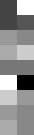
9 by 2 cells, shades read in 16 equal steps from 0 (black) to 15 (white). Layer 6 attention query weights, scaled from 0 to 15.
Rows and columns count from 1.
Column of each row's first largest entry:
2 2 1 2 1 1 1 1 1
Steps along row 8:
down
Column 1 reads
4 4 9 10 7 15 12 9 10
